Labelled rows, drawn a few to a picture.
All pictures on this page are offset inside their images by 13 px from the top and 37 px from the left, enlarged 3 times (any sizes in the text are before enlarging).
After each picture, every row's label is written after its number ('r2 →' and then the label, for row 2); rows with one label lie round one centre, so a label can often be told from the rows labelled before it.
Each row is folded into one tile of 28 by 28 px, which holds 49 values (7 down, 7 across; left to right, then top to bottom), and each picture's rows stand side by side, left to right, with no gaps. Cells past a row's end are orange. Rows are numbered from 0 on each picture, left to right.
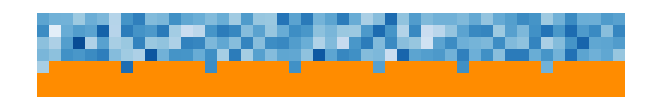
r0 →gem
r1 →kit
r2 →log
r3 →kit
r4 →kit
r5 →log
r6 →log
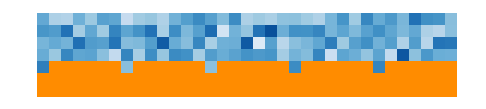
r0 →log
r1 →log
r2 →gem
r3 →log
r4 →kit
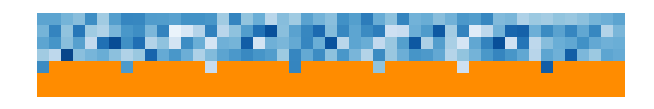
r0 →kit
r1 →kit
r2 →gem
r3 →log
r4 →gem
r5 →gem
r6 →log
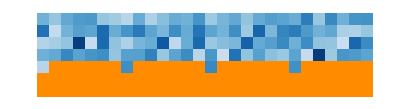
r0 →gem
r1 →log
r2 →log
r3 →kit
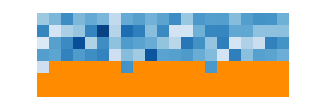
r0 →gem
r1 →kit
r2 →kit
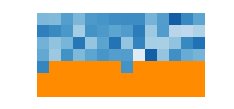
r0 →log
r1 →kit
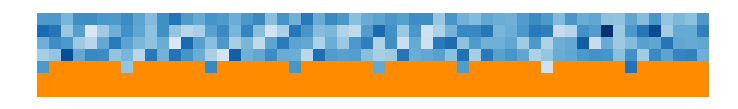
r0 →kit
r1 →kit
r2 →kit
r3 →kit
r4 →kit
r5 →log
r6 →gem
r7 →log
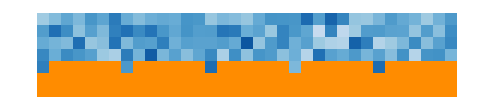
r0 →log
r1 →log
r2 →log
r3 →kit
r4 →log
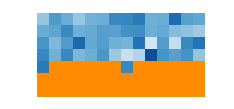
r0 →log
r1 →kit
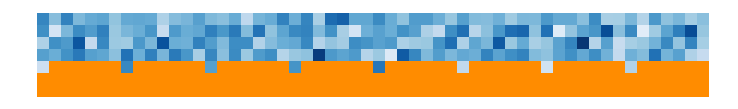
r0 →gem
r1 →log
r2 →log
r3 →kit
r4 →kit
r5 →gem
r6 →gem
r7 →gem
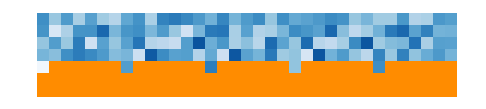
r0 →gem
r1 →kit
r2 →kit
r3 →kit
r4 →log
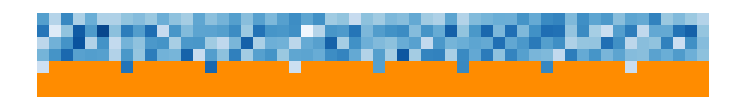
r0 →gem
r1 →log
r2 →log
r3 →gem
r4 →log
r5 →log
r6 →kit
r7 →gem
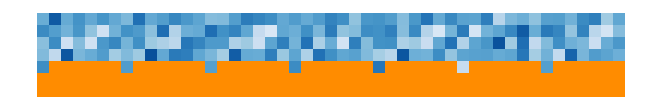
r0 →kit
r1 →kit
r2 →kit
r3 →kit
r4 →kit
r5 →gem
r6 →kit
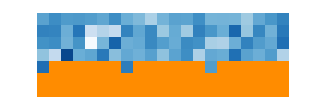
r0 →kit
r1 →log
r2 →log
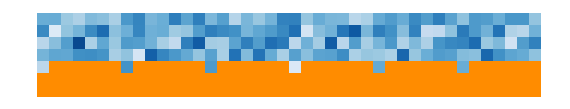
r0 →gem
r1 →kit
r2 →log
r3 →gem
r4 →kit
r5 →kit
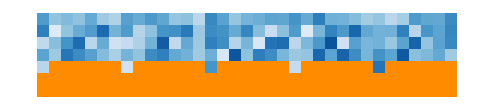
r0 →gem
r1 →gem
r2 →kit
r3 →gem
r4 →log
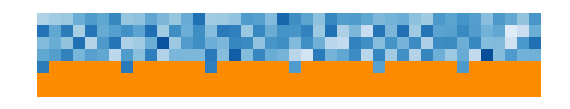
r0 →log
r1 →log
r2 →log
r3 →kit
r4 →log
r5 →kit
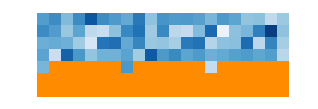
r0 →kit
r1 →kit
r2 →gem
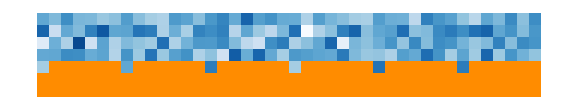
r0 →gem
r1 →log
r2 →kit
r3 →gem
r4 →log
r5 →log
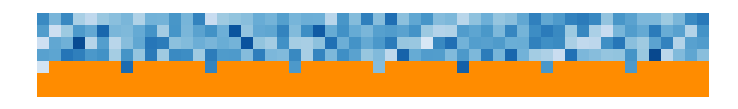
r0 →gem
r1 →log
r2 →log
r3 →log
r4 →kit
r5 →log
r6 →kit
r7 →log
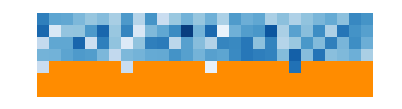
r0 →gem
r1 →gem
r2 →gem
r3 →log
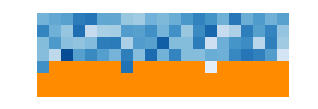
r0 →kit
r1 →log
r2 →gem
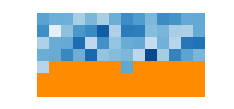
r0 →gem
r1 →kit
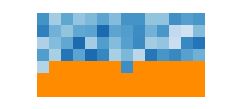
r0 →gem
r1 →kit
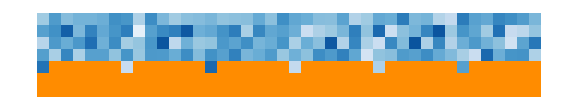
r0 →log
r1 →gem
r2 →log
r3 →gem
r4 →gem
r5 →kit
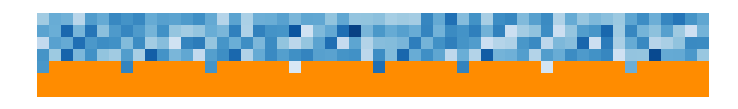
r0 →log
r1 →kit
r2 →log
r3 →gem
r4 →log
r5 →kit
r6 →gem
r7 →kit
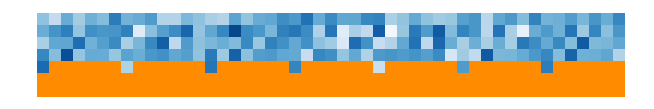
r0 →log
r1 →gem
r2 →log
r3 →kit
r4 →gem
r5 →kit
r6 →log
